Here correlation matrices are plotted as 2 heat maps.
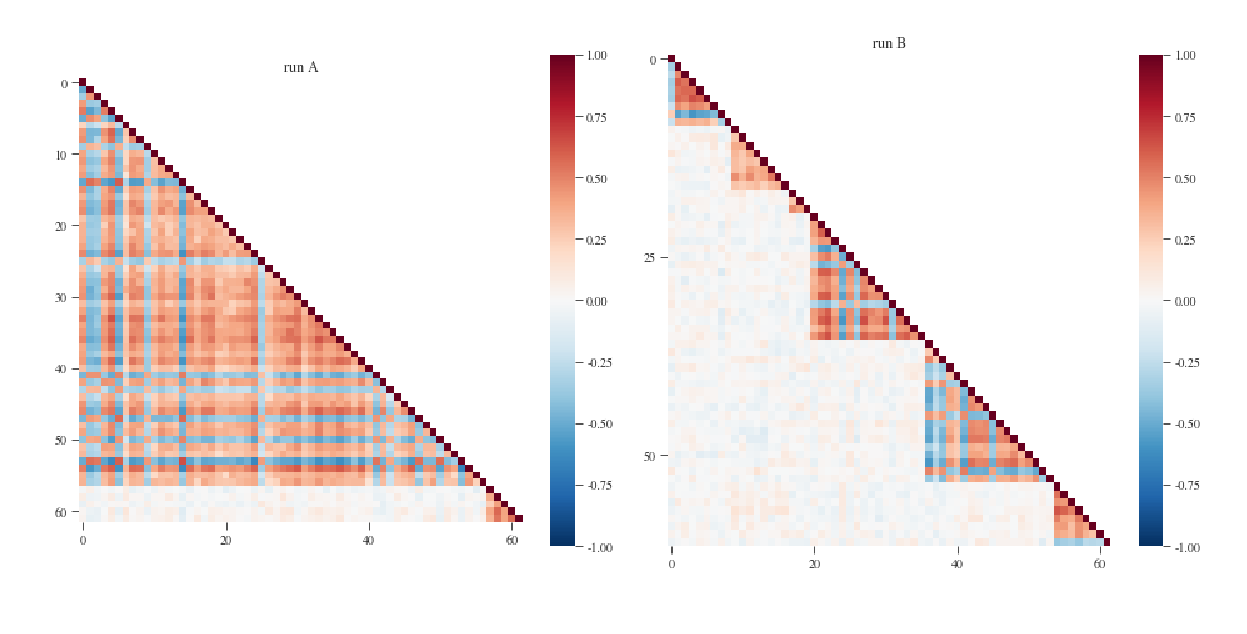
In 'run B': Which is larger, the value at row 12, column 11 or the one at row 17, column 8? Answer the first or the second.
the first
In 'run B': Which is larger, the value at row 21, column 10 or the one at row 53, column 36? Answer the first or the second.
the first
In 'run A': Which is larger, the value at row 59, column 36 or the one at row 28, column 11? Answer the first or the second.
the second
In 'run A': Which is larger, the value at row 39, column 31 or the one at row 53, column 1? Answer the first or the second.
the second
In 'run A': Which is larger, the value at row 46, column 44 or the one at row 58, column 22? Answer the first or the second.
the first
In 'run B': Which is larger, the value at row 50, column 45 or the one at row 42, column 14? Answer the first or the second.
the second
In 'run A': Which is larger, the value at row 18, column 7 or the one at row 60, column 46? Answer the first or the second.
the first
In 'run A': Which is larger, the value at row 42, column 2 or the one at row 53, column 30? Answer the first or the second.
the first
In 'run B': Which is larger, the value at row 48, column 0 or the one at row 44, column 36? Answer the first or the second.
the first
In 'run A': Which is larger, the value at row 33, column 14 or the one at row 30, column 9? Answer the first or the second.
the second
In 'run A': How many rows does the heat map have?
62
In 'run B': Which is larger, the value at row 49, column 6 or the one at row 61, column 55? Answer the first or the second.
the first
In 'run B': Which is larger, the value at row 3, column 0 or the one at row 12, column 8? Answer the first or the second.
the second
